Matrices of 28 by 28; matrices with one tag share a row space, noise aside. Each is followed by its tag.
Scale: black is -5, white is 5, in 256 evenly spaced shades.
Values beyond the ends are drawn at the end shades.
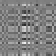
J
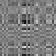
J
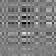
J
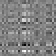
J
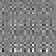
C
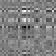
J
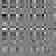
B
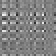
B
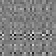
C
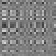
B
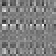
B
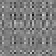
C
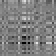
J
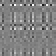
C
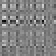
B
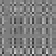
C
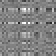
J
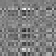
J
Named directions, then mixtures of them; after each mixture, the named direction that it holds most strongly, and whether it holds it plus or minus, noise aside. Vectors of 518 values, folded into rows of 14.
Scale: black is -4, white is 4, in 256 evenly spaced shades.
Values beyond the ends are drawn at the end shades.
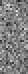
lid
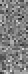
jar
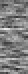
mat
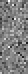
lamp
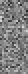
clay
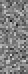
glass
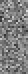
clay, minus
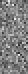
lamp, plus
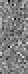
lamp, minus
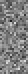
glass, plus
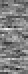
mat, plus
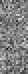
jar, minus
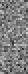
jar, minus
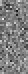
lid, minus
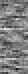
mat, plus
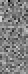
clay, plus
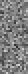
clay, minus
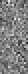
lamp, plus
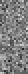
jar, minus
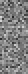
clay, plus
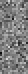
lamp, plus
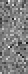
lamp, plus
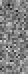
lid, minus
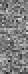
jar, minus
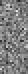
lid, plus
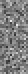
glass, minus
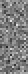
glass, minus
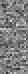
glass, minus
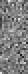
lamp, plus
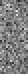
lid, plus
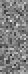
glass, minus
